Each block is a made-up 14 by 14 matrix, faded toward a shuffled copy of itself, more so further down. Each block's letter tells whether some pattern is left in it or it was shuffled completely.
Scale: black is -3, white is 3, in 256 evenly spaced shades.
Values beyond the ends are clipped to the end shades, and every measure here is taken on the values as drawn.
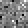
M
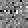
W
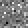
M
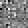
W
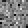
M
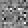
W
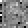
W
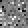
M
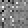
W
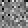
W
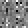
W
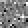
M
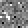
M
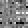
W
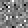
M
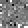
M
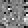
W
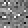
W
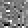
W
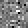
W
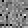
W
